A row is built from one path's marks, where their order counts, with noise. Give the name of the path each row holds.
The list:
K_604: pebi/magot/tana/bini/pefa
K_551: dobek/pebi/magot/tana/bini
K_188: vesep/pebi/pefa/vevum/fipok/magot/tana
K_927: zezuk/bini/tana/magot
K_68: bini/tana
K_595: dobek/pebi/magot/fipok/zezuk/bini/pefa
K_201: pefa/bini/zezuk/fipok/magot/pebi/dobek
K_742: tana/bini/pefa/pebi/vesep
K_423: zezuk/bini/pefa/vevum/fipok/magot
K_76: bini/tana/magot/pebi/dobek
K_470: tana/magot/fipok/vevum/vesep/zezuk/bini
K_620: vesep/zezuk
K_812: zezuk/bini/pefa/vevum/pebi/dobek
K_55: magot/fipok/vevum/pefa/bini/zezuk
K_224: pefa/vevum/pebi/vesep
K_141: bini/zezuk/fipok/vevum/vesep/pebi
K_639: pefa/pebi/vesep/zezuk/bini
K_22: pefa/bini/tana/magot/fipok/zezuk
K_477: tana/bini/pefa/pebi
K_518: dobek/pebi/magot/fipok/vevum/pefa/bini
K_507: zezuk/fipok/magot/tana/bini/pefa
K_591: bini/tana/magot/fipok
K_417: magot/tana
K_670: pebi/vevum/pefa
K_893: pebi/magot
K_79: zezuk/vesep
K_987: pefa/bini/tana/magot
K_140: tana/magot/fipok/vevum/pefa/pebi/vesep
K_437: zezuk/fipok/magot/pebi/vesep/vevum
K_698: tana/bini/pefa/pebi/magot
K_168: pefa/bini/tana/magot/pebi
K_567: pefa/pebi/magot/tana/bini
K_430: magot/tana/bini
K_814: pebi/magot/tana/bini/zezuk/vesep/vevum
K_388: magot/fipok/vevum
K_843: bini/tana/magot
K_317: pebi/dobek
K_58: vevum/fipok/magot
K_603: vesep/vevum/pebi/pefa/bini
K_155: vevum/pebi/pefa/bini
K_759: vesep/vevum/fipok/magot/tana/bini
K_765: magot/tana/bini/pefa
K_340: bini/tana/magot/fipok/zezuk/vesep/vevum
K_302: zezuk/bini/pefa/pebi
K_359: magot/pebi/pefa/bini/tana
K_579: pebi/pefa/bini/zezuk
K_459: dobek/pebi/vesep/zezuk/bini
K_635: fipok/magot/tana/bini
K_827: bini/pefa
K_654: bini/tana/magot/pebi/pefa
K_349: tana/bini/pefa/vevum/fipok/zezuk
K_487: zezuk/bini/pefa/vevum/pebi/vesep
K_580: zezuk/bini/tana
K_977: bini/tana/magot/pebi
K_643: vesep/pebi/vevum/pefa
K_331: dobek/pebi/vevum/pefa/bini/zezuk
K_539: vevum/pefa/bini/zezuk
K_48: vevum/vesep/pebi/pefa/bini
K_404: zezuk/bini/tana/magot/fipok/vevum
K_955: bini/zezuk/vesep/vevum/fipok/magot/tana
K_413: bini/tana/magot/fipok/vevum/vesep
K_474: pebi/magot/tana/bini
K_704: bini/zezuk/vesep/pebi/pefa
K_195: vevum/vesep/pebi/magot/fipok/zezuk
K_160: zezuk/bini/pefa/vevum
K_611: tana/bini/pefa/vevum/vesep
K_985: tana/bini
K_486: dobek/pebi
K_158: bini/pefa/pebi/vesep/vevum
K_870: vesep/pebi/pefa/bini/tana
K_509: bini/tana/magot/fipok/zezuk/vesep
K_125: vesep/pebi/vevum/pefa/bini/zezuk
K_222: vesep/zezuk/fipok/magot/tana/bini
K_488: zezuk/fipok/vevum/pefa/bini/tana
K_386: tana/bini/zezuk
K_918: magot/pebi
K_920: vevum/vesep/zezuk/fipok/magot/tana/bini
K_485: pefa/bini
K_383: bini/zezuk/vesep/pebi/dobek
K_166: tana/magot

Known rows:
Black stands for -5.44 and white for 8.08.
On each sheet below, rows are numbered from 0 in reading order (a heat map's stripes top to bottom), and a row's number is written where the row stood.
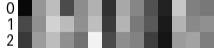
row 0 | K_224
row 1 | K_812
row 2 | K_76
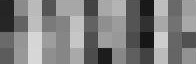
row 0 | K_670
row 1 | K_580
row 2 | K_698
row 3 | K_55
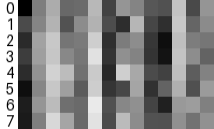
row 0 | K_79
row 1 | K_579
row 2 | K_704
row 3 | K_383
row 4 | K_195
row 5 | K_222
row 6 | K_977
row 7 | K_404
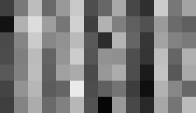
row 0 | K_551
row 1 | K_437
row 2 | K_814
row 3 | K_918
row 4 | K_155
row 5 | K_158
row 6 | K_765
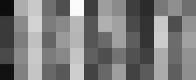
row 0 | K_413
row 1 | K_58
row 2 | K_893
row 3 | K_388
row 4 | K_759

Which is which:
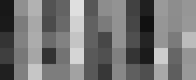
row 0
K_843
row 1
K_68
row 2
K_417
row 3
K_827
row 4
K_488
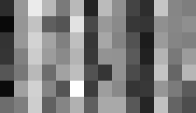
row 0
K_201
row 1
K_591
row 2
K_487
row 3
K_302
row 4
K_359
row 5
K_955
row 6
K_386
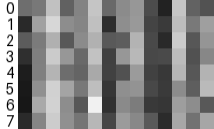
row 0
K_985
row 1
K_518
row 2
K_539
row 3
K_920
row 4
K_620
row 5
K_188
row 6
K_141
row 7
K_160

